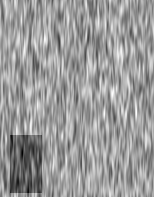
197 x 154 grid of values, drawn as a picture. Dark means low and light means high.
The ninth with the lowest average is the bottom left. An odd patch, lower than its surroundings, sits in the bottom left. Neither half mirrors the other. Streaks run downward.
